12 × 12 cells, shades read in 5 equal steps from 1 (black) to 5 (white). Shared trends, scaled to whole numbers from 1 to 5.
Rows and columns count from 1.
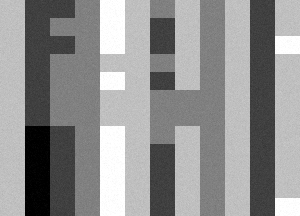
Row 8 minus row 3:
0 -1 0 0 0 0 1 0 0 0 0 -1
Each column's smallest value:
4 1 2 3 4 4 2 3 3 4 2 4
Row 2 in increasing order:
2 2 2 3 3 3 4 4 4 4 4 5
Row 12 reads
4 1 2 3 5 4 2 4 3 4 2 5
